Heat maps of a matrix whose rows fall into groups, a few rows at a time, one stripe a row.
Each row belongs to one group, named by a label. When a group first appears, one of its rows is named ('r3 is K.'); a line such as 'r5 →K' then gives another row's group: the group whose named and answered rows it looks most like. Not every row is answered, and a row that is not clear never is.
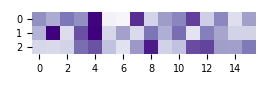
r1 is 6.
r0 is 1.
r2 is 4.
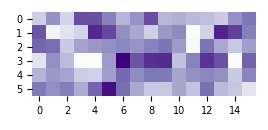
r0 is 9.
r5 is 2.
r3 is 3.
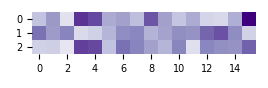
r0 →9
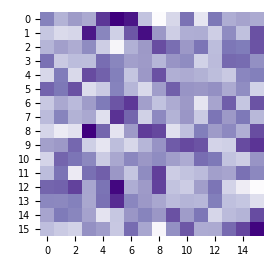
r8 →4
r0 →2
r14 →3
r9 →3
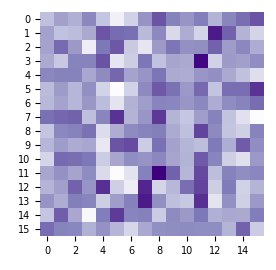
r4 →2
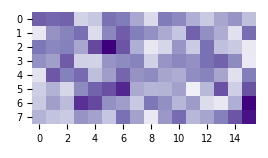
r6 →9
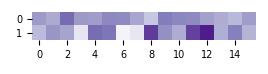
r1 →4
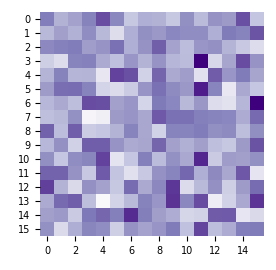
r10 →1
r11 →6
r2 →2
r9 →9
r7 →3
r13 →3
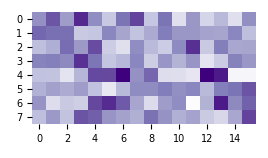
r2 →1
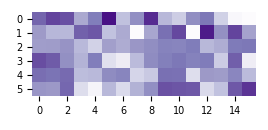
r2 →3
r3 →6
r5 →3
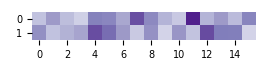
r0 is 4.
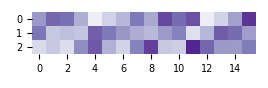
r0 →3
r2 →4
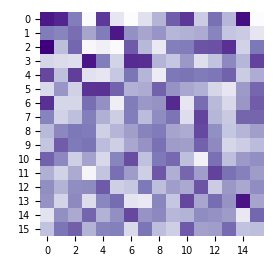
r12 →1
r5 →9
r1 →2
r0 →6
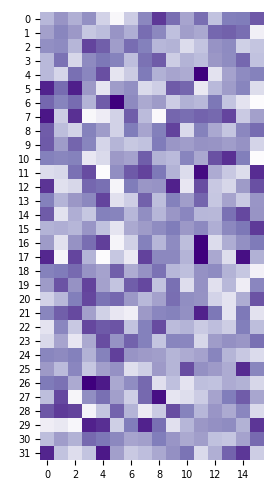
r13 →1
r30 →9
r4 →1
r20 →9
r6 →2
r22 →9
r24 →2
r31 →6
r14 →6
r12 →1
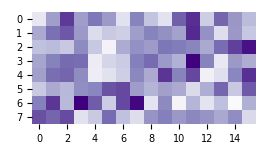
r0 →1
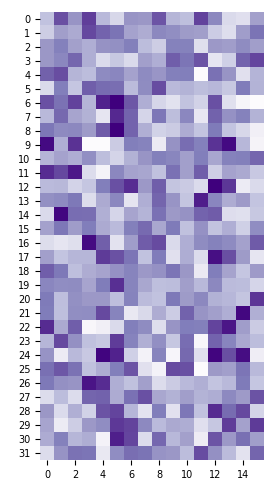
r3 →3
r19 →2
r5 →9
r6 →2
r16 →4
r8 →2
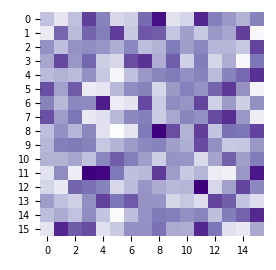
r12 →1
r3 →3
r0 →4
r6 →1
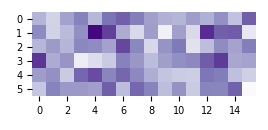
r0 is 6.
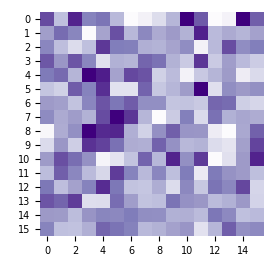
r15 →6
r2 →6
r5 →1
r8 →9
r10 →3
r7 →2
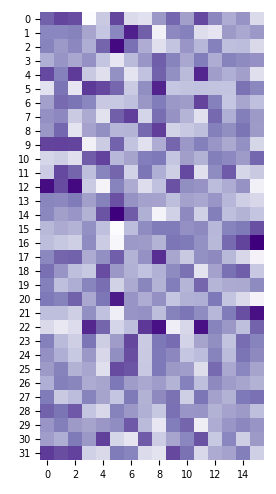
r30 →1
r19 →1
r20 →2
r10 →4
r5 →9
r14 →2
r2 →2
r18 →6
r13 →2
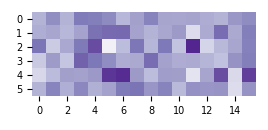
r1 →6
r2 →1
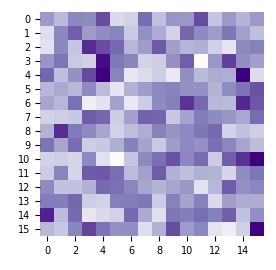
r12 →6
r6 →3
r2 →9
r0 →1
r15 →9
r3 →6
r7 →4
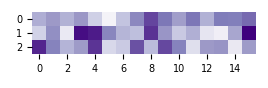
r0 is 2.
